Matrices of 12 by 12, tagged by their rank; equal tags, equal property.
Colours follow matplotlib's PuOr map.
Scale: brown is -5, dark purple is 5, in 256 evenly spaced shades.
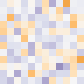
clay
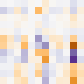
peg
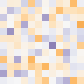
clay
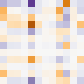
peg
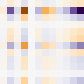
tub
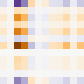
tub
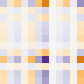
tub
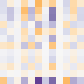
peg
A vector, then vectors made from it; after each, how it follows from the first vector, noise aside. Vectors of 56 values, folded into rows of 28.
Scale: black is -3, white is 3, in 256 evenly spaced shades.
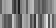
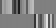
partly zeroed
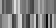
negated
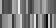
negated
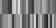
negated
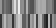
negated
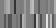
partly zeroed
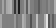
partly zeroed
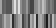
negated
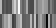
negated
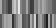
negated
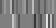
partly zeroed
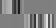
partly zeroed
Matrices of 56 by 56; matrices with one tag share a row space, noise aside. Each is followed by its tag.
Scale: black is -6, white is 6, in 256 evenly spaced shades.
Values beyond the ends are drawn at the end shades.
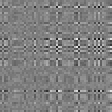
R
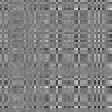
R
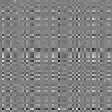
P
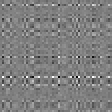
P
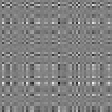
P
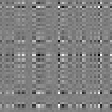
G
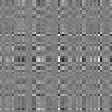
G
